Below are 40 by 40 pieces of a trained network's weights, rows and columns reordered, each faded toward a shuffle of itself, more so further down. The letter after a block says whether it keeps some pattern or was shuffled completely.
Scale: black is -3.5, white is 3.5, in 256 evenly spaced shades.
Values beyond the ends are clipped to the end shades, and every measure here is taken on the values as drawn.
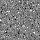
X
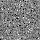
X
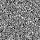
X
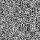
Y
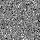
X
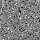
X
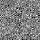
Y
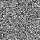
Y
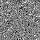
X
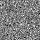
X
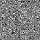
Y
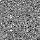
Y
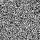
X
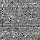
Y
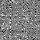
Y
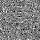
Y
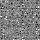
Y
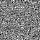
Y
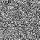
Y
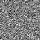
Y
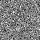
X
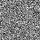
X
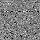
Y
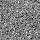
X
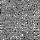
Y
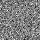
X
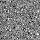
X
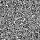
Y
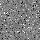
X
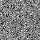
X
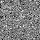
Y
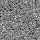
X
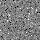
X
